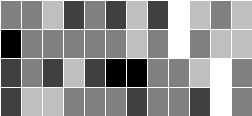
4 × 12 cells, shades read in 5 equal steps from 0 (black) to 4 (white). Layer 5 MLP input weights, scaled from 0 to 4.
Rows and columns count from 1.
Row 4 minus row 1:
-1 1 0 1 0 1 -2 1 -2 -2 2 -1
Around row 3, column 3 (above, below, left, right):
2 3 2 3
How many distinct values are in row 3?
5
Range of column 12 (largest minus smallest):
1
